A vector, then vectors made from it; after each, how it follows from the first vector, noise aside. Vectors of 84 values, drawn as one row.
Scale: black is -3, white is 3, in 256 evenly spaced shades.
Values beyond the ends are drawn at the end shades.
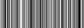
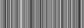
shrunk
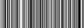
copied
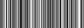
negated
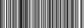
negated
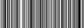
copied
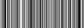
copied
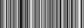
negated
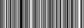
negated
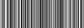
sign-scrambled
